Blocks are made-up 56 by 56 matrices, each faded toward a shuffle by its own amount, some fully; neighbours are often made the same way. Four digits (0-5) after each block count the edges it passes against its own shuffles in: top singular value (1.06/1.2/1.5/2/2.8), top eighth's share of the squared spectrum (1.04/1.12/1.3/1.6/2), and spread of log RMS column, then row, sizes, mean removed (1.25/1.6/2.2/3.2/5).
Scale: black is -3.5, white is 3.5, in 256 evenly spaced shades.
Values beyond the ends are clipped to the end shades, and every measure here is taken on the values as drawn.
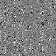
3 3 2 1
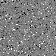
0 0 0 0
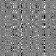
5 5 3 2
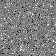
0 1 0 0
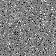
1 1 0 0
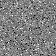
2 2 0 1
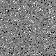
1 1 0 0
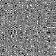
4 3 2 2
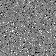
0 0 0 0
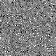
3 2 1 1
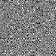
4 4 2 2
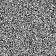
0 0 0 0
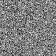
0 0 0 0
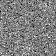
0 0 0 0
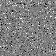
1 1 0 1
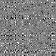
4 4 2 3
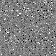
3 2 0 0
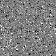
2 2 0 1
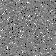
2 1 0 0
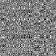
4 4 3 2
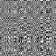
4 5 4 4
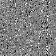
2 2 2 0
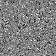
0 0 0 1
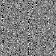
2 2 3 0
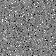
2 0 0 0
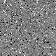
2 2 0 0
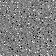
2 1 0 0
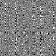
4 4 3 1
